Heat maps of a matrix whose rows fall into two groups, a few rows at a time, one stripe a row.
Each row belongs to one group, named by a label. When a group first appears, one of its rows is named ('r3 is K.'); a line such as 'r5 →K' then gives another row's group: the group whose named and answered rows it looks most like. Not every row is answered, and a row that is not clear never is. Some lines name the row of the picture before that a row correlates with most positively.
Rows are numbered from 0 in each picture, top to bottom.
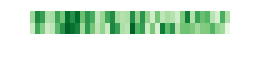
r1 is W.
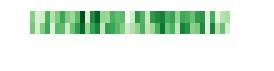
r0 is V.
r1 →V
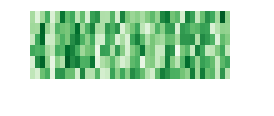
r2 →W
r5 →V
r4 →W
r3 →W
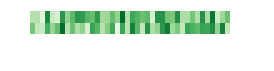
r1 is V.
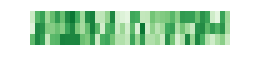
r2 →W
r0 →W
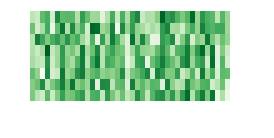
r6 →W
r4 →V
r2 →W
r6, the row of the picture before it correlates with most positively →2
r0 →V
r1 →V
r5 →V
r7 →V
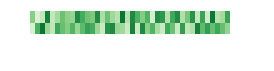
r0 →V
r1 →W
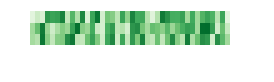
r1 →W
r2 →W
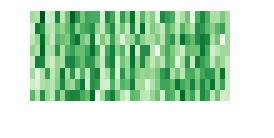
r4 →W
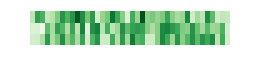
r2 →V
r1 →V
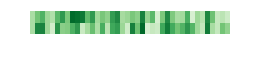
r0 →W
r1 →W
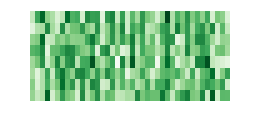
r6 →V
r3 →W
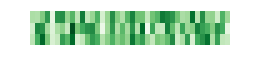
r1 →W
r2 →W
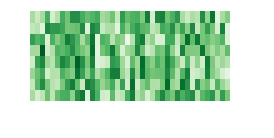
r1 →V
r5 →W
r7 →V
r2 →W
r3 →W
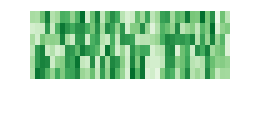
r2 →V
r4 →W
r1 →V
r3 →W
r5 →W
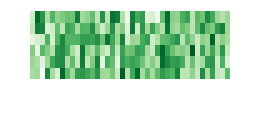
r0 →W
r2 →V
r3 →V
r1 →W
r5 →V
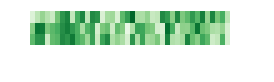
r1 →W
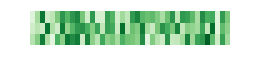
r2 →W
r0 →W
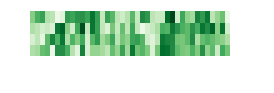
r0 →W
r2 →V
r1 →V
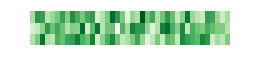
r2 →W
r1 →V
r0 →W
